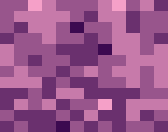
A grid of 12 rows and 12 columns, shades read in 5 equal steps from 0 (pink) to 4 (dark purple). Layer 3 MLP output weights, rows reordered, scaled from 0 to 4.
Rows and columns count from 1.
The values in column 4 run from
1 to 3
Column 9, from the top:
0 1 1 1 1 2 1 2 3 3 3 3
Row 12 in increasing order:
2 2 2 2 2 3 3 3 3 3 3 4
